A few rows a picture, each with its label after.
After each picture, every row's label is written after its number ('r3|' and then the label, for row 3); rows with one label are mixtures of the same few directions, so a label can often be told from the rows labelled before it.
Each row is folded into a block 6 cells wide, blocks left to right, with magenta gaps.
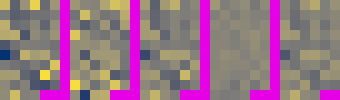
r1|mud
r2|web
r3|mud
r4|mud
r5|mud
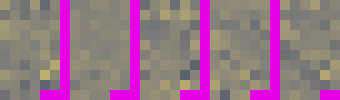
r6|mud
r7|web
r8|mud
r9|web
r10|mud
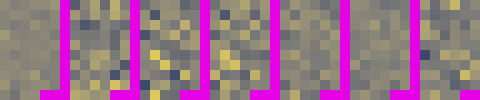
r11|web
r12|mud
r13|web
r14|web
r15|web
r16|web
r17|mud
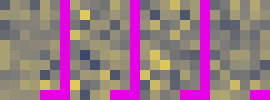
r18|mud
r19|web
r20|web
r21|mud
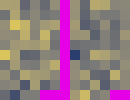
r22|mud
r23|mud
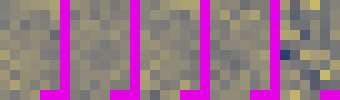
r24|web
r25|mud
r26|web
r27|web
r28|mud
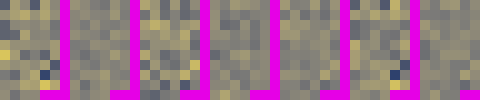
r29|mud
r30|web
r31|mud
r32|mud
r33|mud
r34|mud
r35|mud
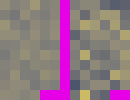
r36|mud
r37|web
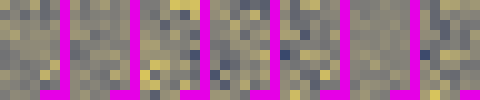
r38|mud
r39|mud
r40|web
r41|web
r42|mud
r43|web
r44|mud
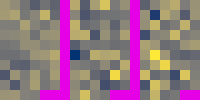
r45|web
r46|mud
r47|web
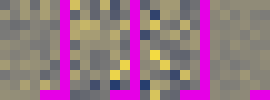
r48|mud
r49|mud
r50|web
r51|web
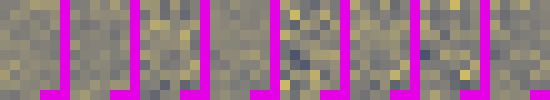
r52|web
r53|mud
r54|mud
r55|mud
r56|web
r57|mud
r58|mud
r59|mud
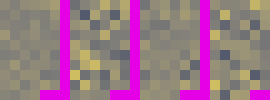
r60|web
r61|web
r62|mud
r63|web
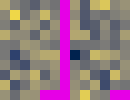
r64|web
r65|mud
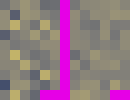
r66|web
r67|mud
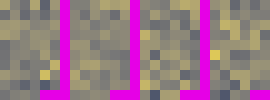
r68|mud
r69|web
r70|web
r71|mud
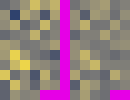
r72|web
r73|web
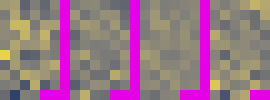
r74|mud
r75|web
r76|mud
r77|web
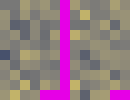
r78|mud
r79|web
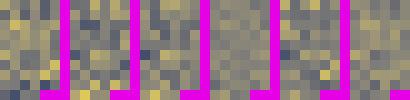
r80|mud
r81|mud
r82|mud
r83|web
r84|mud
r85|mud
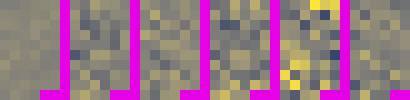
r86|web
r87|mud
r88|web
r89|mud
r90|web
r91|web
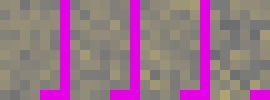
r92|mud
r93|web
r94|web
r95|mud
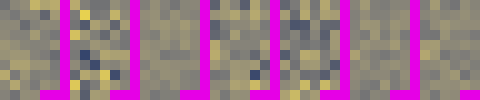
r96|web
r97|web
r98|mud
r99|mud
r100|mud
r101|mud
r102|mud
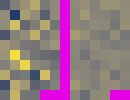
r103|web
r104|web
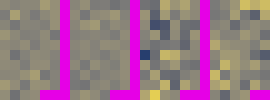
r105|web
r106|web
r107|mud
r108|web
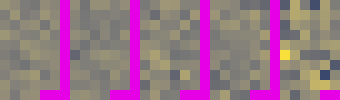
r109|web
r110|mud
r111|web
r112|web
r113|mud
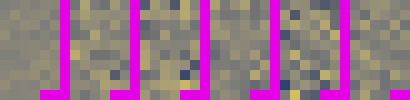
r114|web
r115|mud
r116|mud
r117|mud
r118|web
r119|web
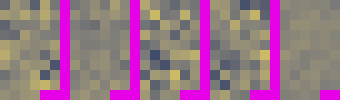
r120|mud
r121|mud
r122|web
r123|web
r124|mud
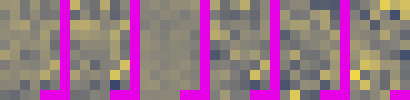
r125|mud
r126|mud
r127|web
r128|mud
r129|web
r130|web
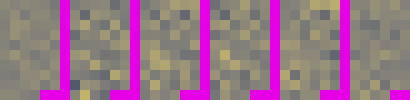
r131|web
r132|web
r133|web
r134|web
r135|web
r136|mud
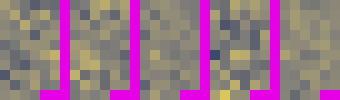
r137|web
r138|web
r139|web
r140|mud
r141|mud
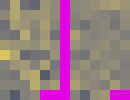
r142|mud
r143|web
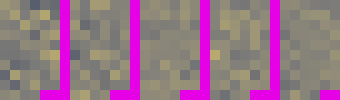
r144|web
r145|mud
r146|mud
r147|mud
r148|web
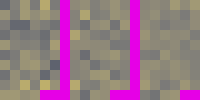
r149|mud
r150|web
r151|web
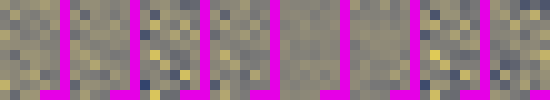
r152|web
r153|web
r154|web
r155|web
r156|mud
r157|mud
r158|web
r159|web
